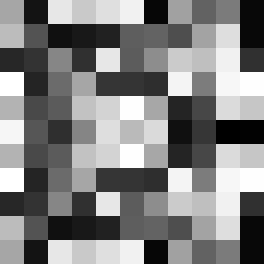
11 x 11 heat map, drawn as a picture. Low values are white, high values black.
The grain is fine, like static. It is mirror symmetric from top to bottom. The ninth with the highest average is the middle right. The centre is the smoothest part.
